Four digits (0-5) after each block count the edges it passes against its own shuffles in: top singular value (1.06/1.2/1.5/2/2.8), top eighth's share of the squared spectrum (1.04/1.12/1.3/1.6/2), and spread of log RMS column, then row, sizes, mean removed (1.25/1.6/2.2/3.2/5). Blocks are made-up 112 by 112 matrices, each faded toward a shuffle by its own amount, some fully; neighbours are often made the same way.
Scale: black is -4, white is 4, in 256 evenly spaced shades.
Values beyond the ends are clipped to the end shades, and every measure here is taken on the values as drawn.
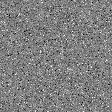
0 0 0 0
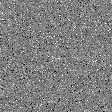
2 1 0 0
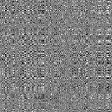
5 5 3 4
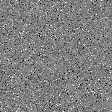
0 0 0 0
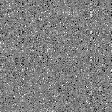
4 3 2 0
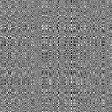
5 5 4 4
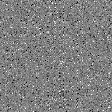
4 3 2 0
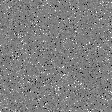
0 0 0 0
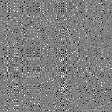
5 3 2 2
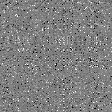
4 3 2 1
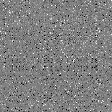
4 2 1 1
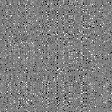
5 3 3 2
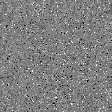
3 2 1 0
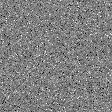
0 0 0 0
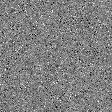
0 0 0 0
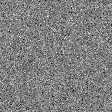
0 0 0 0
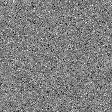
0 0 0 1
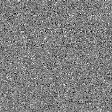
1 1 0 3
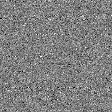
1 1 0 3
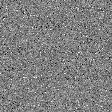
0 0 0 1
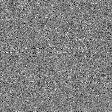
1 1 0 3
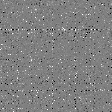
4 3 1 2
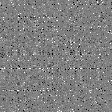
4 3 1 2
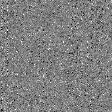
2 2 2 0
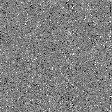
1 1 2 0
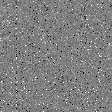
3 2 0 0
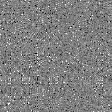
4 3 2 1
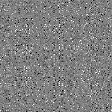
4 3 2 1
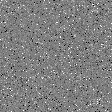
2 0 0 0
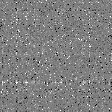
4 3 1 2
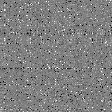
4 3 1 2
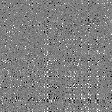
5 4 2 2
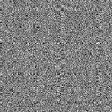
4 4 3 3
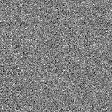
3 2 1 1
